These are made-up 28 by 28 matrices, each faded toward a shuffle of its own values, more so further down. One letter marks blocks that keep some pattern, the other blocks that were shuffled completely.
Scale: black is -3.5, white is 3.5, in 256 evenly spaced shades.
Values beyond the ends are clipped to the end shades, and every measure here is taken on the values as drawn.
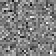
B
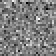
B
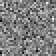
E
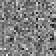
B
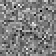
E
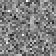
E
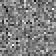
E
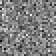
E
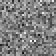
E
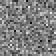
E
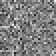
B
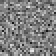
E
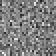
B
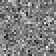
E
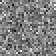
E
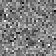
E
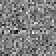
B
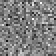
B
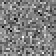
E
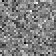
E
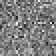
B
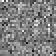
B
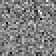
E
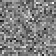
E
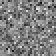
B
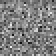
E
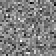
E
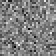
E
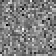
E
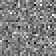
B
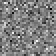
E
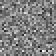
B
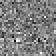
B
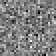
B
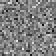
E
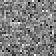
E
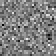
B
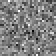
B
